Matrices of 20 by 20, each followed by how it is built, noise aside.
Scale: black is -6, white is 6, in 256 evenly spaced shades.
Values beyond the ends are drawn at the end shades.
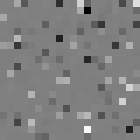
sparse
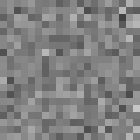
low rank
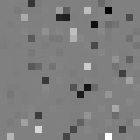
sparse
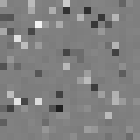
sparse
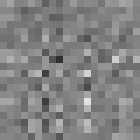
low rank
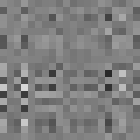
low rank
